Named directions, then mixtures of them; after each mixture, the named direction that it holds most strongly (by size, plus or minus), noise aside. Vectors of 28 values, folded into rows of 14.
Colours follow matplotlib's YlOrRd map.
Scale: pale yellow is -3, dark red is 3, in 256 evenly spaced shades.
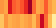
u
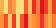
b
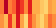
b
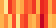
b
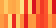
b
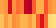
u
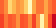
u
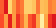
u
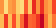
b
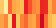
b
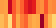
u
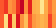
b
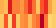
u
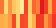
b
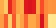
u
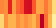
u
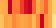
u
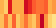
u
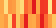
b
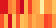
b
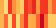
b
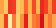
b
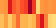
u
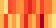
u
